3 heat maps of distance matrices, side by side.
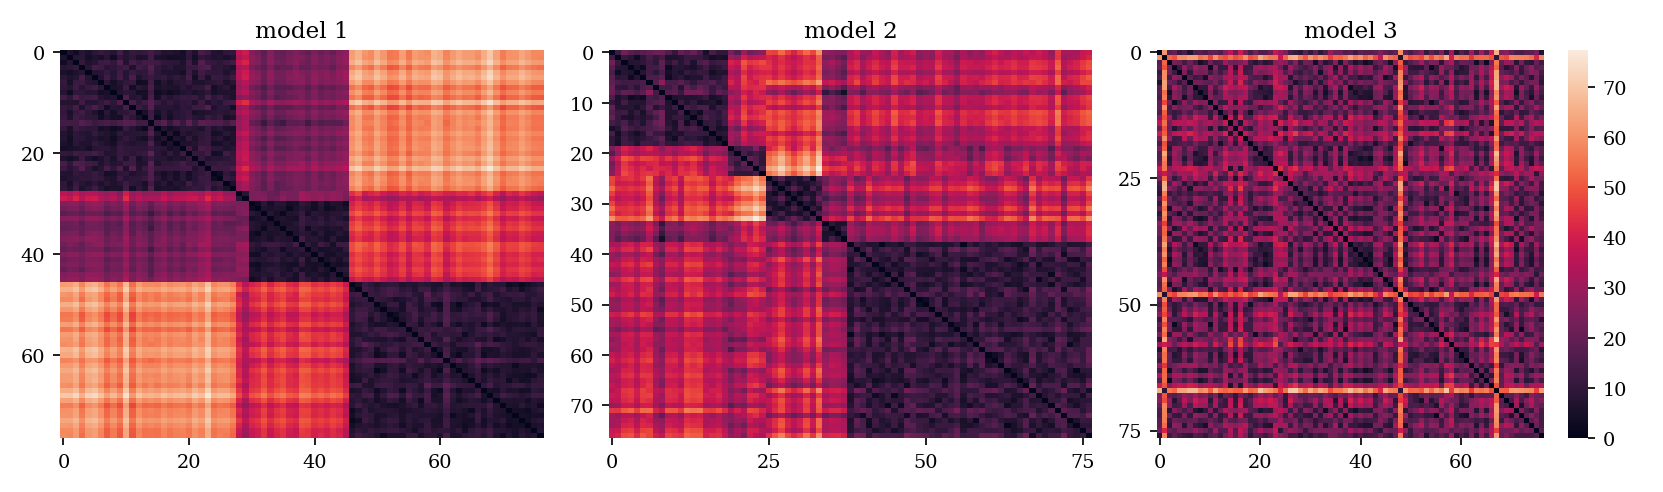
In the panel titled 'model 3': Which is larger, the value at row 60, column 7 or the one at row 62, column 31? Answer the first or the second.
the first
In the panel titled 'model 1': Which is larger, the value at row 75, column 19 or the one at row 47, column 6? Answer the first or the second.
the second
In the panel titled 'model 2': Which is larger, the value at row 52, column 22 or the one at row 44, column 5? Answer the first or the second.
the first
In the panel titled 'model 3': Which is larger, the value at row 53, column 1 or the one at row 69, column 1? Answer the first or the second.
the first
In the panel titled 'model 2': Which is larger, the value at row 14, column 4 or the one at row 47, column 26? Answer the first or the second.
the second
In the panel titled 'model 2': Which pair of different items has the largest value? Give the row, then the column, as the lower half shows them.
33, 23
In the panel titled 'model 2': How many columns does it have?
77
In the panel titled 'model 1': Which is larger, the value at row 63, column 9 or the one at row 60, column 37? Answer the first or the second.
the first
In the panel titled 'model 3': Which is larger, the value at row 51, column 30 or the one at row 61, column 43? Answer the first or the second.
the first
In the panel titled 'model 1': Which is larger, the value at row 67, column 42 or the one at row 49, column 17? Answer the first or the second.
the second
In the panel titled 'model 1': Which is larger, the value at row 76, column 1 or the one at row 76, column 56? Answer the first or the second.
the first
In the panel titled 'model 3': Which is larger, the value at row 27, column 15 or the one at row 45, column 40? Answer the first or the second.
the first
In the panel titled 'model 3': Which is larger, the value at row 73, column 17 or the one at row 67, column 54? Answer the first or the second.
the second
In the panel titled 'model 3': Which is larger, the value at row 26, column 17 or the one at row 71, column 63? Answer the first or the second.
the first
